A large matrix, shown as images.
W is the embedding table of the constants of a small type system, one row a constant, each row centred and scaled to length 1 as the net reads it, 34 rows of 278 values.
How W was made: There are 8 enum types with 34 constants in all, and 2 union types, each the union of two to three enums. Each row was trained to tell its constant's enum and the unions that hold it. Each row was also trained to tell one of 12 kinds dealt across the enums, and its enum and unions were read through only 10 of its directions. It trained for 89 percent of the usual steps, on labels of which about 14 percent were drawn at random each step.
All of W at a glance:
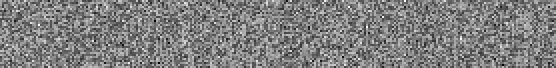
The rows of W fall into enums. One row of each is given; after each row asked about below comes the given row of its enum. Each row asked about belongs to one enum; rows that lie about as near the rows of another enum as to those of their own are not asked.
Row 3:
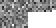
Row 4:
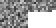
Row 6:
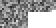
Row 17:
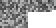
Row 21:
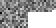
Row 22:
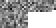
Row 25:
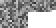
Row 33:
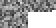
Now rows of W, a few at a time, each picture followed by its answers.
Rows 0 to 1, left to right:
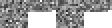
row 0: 25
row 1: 33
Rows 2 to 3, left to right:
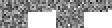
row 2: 22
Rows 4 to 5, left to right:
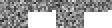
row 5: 33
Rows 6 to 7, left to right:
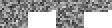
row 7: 4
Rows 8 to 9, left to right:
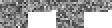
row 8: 25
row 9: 4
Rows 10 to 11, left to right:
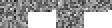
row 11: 22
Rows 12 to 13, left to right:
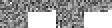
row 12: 17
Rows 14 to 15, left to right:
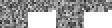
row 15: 4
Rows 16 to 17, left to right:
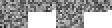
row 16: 6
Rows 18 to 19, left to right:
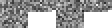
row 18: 25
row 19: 6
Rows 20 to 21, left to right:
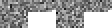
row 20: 6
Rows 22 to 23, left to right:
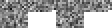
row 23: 22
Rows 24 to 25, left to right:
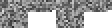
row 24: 33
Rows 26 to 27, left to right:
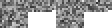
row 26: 33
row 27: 25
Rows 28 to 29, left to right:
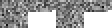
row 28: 4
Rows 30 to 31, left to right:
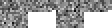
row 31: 6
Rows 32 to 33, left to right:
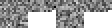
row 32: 4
